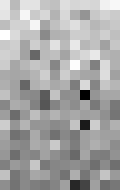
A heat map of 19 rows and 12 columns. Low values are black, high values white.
There is an overall slope up to the top. Values change most from cell to cell in the middle right. No regular stripes run through it.
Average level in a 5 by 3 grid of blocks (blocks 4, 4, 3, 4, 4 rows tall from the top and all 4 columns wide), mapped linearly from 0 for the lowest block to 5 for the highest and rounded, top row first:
544 | 343 | 111 | 111 | 100
